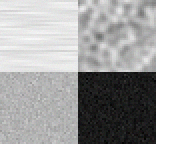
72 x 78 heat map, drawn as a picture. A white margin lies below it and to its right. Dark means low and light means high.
The table splits into 2 rows of 2 panels. Panel 1,1: very high, streaked across, faint in contrast. Panel 1,2: high, blotchy. Panel 2,1: high, fine-grained, faint in contrast. Panel 2,2: very low, fine-grained, faint in contrast.
